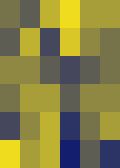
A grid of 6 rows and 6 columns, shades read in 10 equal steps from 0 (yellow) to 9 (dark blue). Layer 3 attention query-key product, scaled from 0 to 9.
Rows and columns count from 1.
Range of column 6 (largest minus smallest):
5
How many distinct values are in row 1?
5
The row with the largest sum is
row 3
